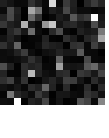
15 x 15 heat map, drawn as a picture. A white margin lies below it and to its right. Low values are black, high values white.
The grain is fine, like static. There are no regular stripes. The values are skewed, with a long tail toward high values. No overall slope runs across the table.
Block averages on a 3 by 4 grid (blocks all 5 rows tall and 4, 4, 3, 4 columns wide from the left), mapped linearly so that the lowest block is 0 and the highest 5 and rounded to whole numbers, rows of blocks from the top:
2523 / 1023 / 2212
